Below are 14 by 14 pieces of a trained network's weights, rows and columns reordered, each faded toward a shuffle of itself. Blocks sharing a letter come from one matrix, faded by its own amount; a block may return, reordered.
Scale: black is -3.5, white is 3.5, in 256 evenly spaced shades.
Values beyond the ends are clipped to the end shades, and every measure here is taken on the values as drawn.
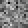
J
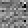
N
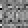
N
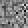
J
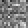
N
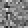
J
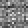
N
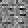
N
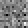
N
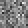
J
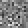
J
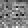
N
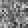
J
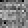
N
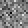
J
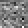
N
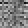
N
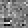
N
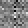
N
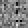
N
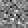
J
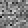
J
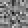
J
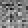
N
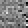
N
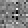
N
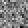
J
